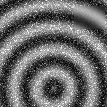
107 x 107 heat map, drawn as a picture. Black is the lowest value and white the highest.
There is no overall slope. In the top right lies a patch that is calmer than the rest. The top right is the smoothest part. No single row or column stands out from its neighbours. Rings spread out from the bottom middle.
